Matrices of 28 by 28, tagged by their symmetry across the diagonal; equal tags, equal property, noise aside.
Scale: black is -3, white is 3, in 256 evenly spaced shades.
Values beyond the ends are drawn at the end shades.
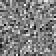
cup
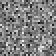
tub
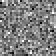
cup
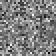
tub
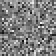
cup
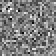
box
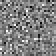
cup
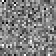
tub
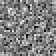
box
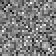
box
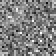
box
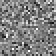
tub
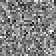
tub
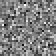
cup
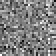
cup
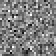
tub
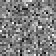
tub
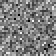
box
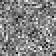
box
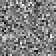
cup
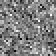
cup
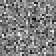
cup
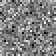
box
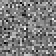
tub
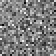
box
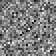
box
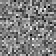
tub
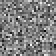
cup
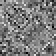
box
